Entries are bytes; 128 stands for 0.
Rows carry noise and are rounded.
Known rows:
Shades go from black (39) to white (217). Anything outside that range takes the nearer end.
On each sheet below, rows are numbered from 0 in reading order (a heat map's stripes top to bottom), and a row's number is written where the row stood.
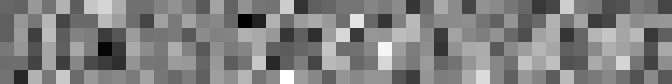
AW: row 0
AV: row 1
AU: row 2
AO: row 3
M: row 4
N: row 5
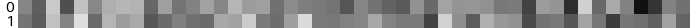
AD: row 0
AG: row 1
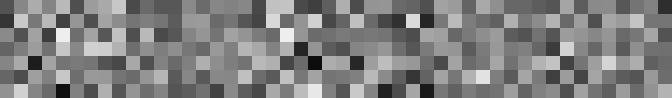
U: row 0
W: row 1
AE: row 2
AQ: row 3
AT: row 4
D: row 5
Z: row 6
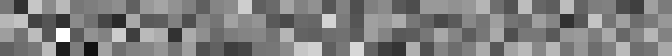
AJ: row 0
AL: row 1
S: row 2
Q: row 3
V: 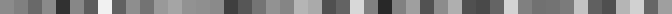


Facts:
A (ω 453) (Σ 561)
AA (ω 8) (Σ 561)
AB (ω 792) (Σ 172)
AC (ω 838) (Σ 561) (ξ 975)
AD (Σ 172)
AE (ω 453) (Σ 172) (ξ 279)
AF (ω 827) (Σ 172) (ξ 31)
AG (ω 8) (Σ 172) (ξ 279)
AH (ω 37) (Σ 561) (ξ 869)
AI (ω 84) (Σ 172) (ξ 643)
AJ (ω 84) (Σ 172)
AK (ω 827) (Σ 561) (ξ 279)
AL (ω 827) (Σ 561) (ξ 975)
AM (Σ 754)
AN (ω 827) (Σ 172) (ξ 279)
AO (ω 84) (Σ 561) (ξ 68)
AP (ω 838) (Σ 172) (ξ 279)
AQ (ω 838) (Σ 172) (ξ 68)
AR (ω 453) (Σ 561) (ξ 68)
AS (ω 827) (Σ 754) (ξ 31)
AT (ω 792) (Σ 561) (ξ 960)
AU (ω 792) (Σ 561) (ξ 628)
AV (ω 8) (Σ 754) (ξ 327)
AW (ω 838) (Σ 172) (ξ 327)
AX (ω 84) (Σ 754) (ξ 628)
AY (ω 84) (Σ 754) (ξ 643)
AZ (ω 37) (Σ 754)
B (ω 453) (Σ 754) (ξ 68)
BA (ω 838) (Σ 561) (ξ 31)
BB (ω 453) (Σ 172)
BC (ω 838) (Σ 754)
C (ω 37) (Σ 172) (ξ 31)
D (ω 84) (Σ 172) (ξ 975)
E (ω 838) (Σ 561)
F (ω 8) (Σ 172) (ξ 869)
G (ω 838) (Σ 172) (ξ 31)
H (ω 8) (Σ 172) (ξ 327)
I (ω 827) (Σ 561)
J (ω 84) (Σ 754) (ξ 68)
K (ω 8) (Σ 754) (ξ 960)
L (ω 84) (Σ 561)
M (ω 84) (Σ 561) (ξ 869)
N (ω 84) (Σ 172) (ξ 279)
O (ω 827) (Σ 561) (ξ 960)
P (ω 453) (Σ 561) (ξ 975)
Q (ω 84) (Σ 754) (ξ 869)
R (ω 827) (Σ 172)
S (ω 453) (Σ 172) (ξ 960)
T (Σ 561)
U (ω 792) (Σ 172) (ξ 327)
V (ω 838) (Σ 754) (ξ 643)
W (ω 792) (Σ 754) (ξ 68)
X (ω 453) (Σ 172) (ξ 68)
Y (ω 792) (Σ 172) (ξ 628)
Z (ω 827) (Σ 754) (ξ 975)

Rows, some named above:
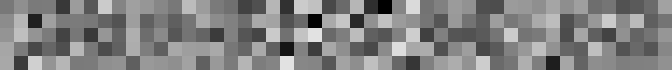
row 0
AM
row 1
AT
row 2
AS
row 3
T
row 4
AI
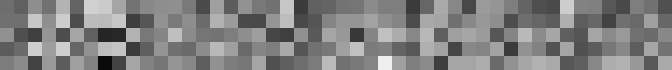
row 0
AW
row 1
H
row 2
L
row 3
F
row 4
AO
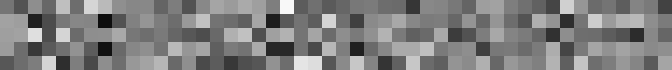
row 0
AP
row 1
P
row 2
AF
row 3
A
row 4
AX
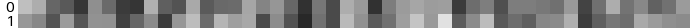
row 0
I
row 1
AA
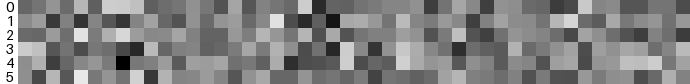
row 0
AW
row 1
AH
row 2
G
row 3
O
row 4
AR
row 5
BB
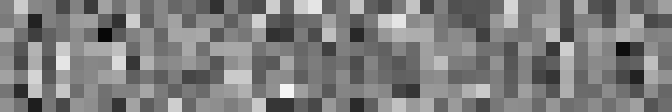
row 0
AS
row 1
BA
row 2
A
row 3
AD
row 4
BB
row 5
R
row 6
N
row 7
E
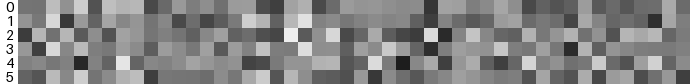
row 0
H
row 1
AN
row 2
W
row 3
AI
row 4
V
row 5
AB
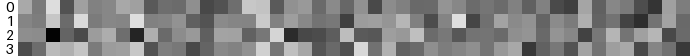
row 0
R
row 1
C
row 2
AC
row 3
Y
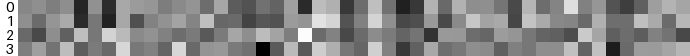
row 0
AZ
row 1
AY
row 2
AP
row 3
K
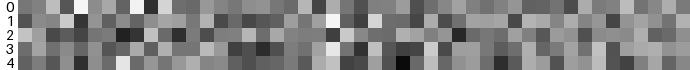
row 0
X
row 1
J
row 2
AK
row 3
B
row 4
BC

